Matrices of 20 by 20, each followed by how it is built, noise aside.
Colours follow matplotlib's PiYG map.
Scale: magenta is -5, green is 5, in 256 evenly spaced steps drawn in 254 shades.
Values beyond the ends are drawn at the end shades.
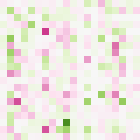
uneven columns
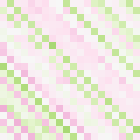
Toeplitz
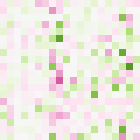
uneven columns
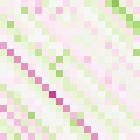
Toeplitz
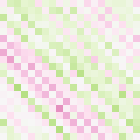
Toeplitz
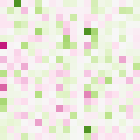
uneven columns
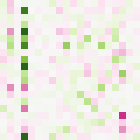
uneven columns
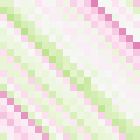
Toeplitz
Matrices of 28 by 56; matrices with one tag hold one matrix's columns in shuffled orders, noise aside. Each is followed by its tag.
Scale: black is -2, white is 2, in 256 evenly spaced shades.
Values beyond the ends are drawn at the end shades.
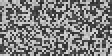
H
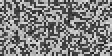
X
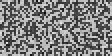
X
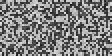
X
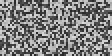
H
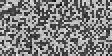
H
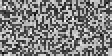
H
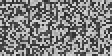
X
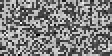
H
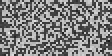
X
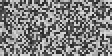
X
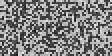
X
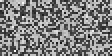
H
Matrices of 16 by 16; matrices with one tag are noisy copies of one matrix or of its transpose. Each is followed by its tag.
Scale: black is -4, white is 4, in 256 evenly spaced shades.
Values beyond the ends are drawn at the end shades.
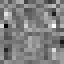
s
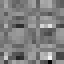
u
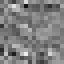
s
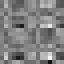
u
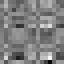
u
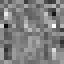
s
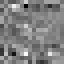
s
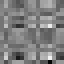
u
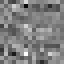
s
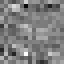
s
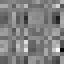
u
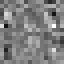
s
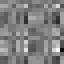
u
